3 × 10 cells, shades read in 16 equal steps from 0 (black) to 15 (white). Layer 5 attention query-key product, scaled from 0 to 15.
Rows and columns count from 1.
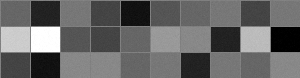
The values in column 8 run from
2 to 7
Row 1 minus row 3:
2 1 -1 -4 -5 -2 4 0 -2 -1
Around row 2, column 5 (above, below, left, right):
1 6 4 9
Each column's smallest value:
4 1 5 4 1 5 2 2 4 0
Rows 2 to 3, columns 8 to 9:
2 11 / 7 6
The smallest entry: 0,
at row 2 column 10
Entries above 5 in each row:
5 6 7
